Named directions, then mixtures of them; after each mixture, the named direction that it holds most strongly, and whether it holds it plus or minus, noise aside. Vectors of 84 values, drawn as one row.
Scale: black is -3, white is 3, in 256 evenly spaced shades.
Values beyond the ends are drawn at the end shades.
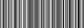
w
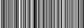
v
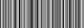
w, plus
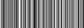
v, plus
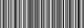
w, plus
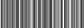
w, minus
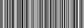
w, minus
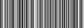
v, minus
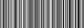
w, plus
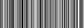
w, minus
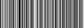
v, minus
